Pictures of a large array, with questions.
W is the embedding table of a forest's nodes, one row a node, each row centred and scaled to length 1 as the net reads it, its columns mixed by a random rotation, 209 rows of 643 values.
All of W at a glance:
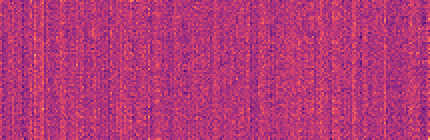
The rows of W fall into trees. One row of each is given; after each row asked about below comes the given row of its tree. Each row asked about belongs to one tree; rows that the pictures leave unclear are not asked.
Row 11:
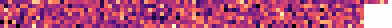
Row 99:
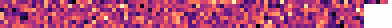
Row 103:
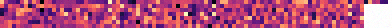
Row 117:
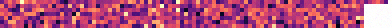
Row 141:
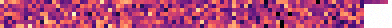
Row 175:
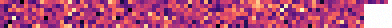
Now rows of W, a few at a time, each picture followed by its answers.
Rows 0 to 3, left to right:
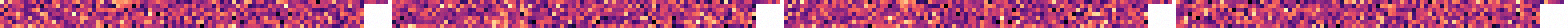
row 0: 141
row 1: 141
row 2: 141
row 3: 103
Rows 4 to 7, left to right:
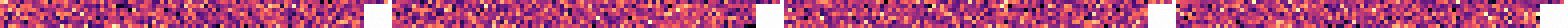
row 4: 175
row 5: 99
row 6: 11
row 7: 141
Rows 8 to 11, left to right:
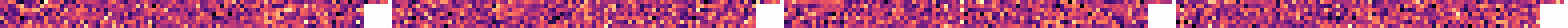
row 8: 99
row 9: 11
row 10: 117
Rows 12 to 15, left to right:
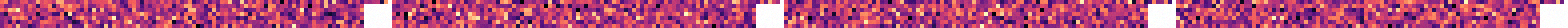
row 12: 175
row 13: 103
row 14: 103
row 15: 99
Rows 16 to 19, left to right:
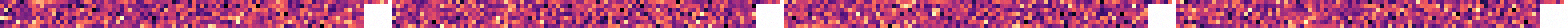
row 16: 11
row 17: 141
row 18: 141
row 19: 175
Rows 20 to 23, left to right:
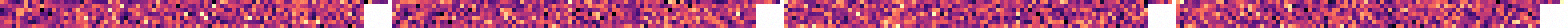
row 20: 103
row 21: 117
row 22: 141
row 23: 175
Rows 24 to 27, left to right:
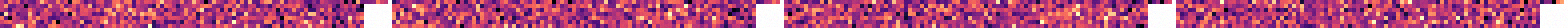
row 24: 141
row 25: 99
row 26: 99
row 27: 99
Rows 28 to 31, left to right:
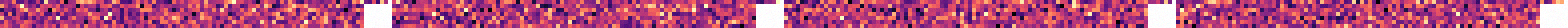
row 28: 99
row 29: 175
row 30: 99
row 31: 11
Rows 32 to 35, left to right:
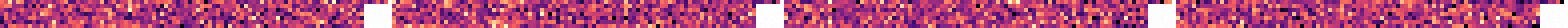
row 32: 141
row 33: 141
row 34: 99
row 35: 99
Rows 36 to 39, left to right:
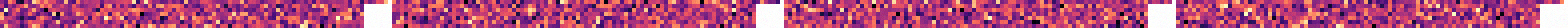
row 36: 11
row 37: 103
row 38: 99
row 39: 175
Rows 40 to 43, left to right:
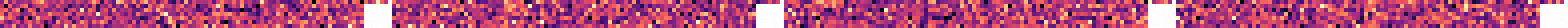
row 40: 11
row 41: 141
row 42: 11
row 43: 99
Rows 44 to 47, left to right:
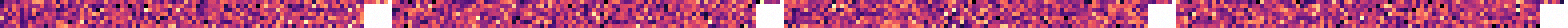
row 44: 11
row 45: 103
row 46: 141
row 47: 103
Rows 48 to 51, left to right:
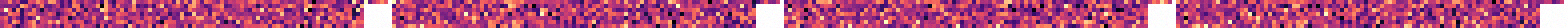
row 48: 11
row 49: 141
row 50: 11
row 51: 141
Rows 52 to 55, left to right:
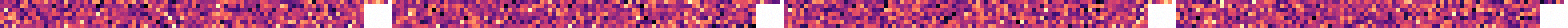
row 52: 11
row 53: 103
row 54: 11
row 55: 99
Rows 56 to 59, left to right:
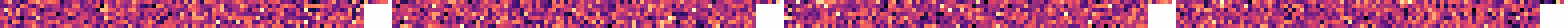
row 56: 11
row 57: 175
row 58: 11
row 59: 99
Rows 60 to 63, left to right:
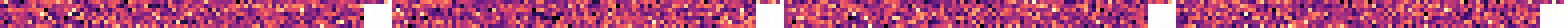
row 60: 175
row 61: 11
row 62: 175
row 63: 175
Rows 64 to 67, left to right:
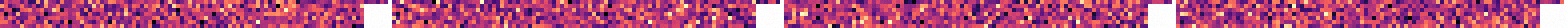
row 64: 99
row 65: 99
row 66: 103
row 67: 141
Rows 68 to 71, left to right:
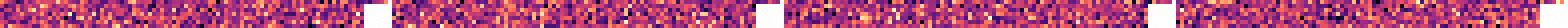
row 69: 141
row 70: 103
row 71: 11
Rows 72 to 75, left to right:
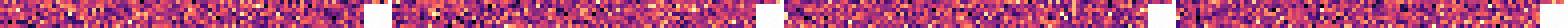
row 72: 175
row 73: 175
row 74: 99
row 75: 11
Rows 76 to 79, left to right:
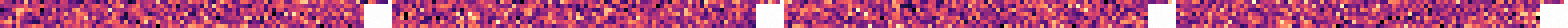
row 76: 103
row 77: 103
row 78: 175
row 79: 141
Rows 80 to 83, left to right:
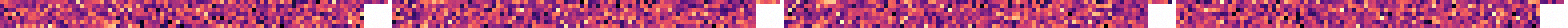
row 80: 141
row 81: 11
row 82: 11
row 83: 99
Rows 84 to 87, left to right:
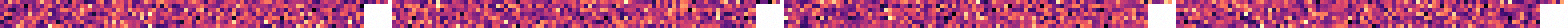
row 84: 141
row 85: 99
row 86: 11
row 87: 175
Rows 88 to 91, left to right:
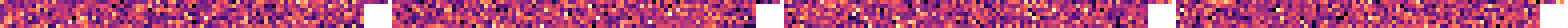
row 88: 103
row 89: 99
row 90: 175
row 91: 11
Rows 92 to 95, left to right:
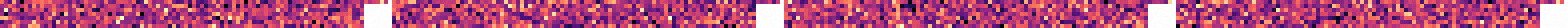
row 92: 11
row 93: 141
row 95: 11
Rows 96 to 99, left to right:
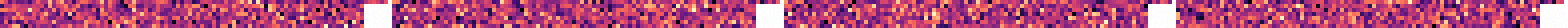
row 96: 175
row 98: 141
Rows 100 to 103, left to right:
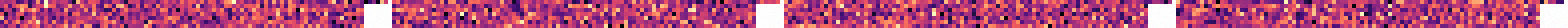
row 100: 99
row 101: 175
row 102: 141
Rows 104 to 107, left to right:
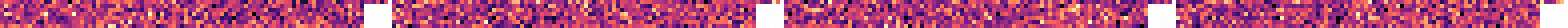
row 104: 141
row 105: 11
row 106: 99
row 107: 11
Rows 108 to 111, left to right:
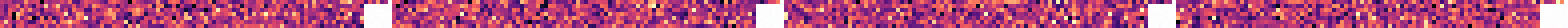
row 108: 103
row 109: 175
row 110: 99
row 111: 11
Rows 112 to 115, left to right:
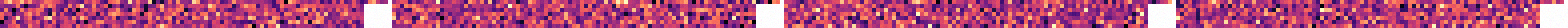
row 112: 117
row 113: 99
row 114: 175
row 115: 11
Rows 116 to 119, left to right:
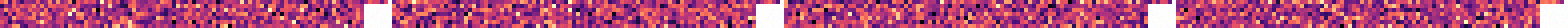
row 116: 175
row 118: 103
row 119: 11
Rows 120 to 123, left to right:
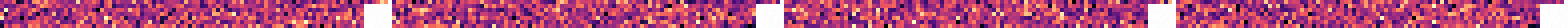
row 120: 11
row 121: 99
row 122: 175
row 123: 99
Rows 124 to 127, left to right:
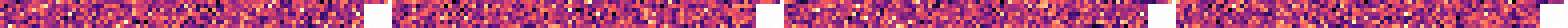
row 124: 175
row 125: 117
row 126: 175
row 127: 141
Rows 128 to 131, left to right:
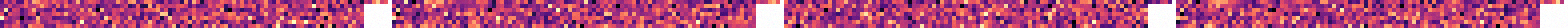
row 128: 11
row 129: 11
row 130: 103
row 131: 11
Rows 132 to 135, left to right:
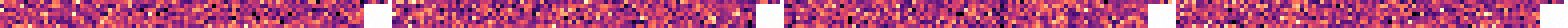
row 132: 141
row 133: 117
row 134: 175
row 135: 141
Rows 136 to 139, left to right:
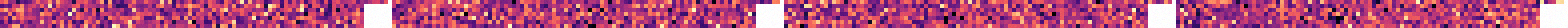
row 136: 175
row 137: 175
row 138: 11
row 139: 11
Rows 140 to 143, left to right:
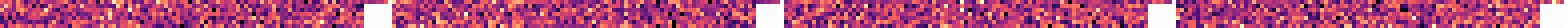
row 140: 141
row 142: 117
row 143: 11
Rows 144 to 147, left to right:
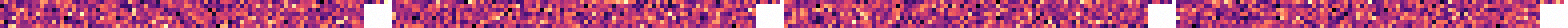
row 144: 175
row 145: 99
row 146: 103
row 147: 11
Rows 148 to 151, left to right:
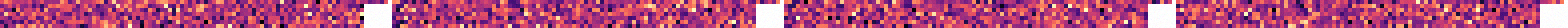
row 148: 141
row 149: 175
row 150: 175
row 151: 175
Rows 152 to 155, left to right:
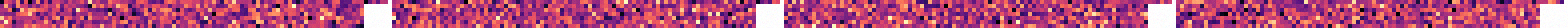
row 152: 99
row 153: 99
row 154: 141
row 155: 117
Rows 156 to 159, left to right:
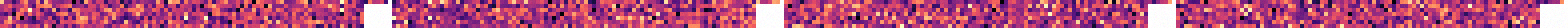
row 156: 103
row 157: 11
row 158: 175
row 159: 175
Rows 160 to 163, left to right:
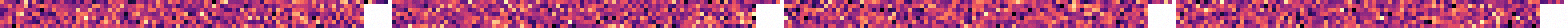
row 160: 103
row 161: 141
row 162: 99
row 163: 99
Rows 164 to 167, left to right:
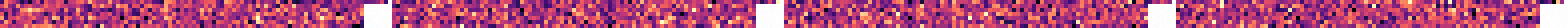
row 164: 99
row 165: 175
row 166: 103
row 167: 99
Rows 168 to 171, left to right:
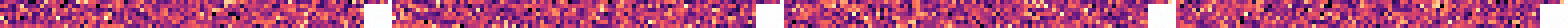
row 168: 99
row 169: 99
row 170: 175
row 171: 175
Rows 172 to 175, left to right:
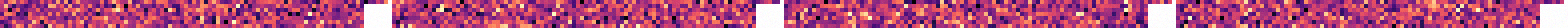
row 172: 141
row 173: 141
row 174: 103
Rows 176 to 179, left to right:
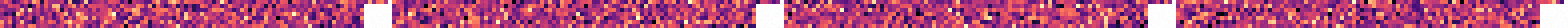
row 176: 103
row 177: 103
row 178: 99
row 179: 117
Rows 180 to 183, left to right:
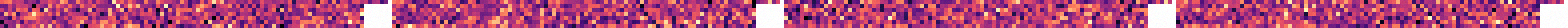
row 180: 141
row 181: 141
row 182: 99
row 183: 141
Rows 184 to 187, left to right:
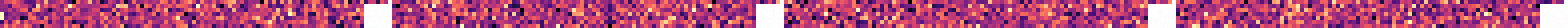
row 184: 99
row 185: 175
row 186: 175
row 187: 141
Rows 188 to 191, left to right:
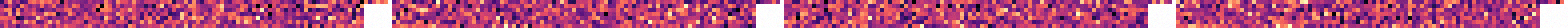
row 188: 11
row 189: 99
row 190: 103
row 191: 141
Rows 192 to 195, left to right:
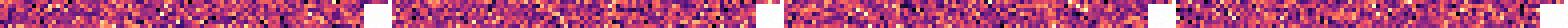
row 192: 141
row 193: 11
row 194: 175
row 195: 99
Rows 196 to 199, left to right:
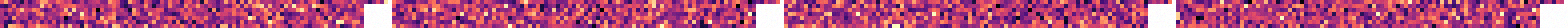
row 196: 175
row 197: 175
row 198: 141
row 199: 99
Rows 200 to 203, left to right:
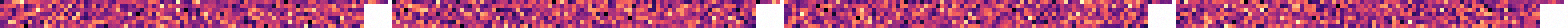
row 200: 117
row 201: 99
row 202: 103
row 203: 141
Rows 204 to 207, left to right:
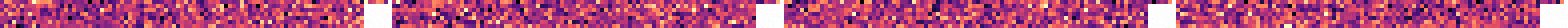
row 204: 11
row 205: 175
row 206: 175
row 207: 141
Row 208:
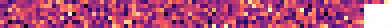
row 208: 175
